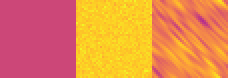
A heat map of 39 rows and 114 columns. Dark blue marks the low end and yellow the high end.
It is made of 1 by 3 panels. Panel 1,1: middling, flat. Panel 1,2: very high, fine-grained, faint in contrast. Panel 1,3: high, slanting down to the right.
